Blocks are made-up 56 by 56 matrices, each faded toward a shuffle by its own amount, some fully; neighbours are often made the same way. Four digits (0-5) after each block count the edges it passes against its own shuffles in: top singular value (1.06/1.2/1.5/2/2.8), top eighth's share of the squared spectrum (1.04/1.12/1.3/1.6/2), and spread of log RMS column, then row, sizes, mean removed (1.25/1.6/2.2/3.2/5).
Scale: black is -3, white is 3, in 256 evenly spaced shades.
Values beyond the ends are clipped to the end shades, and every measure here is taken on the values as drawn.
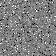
0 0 0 0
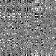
4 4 2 2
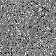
2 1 0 0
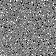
1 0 0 0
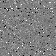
2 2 0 1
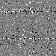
2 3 1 2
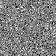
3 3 0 1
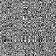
4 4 3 2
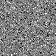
1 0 0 0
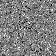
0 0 0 0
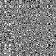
3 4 2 2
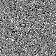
0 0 0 0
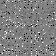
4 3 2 1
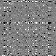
4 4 2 3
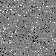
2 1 0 1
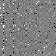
4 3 1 1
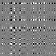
5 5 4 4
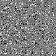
3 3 1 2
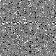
3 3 1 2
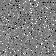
0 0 0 0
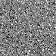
2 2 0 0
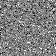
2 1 0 0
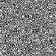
3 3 2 1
